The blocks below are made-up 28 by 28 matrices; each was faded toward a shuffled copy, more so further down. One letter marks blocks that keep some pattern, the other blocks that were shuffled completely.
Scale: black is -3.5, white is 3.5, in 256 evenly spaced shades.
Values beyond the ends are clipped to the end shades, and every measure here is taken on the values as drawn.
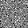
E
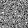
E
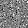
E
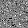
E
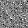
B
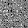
B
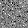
B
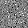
B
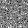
B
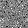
E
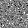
E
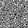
E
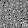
B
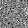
B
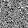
B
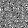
B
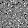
E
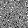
E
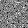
E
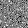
E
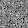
E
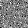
E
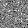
E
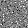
E
